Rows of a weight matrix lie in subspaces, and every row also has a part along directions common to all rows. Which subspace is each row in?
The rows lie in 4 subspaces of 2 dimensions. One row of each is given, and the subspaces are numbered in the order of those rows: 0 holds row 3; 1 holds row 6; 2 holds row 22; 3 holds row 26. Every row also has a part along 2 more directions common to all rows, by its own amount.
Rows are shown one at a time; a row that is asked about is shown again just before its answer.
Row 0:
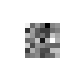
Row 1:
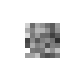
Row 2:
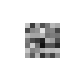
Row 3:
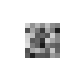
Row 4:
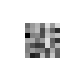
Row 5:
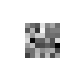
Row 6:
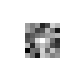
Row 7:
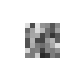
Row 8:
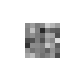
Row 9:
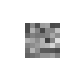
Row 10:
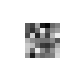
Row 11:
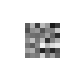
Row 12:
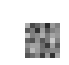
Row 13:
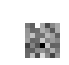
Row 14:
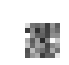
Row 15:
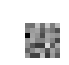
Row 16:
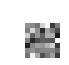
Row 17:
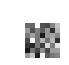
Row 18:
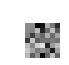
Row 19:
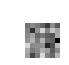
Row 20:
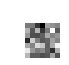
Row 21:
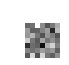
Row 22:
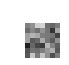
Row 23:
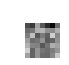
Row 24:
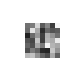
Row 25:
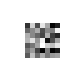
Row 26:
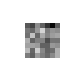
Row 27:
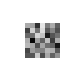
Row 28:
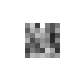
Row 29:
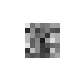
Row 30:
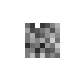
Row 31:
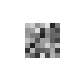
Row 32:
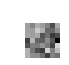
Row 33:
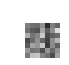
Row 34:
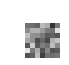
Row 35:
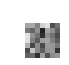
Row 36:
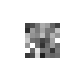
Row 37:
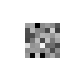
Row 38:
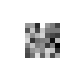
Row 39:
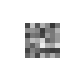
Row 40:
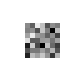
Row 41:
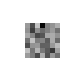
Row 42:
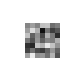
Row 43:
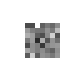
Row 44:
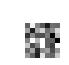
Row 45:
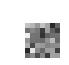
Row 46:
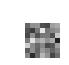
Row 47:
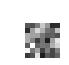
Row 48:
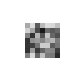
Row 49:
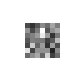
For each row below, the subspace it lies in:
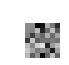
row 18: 2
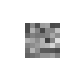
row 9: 1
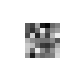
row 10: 3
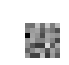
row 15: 0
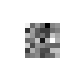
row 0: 0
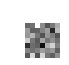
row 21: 2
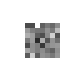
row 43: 2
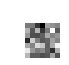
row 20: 2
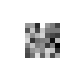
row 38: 2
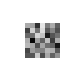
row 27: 2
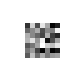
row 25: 1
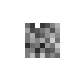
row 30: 2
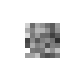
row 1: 1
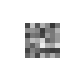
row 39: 1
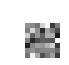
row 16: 3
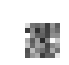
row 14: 0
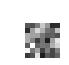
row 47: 1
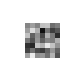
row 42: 3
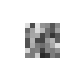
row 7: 1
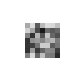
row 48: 3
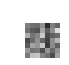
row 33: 0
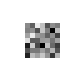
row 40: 2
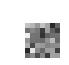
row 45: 0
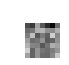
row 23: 3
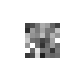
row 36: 1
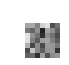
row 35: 0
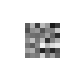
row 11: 1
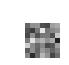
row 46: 3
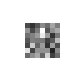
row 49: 0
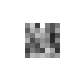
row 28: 2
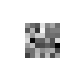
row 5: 2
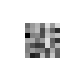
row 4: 0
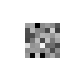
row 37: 2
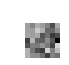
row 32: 1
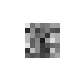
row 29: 0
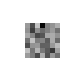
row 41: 2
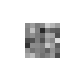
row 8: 3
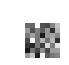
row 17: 2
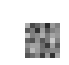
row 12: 0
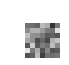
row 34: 1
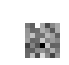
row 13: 2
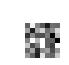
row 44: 3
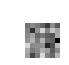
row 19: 3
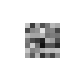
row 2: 1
